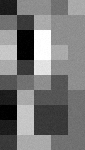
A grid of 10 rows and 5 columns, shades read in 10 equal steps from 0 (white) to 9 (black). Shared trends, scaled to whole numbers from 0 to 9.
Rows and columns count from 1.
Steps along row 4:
up down up up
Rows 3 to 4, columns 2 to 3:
9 0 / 9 0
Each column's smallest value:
2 2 0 3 3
